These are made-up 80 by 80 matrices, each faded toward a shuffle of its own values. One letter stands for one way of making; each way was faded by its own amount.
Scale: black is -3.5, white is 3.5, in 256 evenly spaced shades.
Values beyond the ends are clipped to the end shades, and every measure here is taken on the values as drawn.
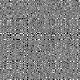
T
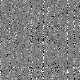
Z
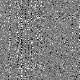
Z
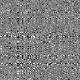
T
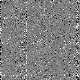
Z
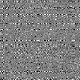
T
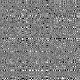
T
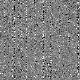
Z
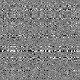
T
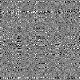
T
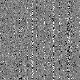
Z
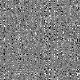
Z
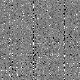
Z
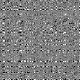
T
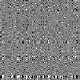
T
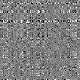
T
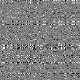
T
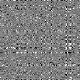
T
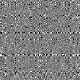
T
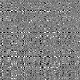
T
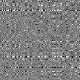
T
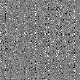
Z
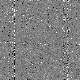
Z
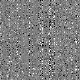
Z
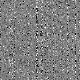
Z
